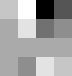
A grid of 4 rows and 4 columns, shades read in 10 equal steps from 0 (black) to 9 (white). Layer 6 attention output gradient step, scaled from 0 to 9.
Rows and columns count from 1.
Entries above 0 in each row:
3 4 4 4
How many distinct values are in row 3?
1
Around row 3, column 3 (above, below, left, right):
4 8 6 6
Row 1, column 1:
7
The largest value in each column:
7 9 8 7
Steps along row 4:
down up down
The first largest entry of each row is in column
2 2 1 3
